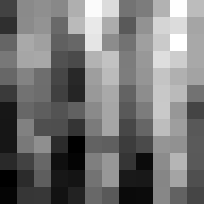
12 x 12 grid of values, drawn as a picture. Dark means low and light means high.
The ninth with the highest average is the top right. The grain runs up and down. Values rise toward the top right. The ninth with the lowest average is the bottom left. Stripes running up and down repeat 3 times from left to right.
